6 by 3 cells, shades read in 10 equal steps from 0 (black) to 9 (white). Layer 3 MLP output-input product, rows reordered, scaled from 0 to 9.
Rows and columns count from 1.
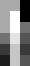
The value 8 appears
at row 4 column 2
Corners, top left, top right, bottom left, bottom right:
6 0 1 3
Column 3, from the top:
0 0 4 3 2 3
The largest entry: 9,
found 2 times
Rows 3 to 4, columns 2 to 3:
9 4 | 8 3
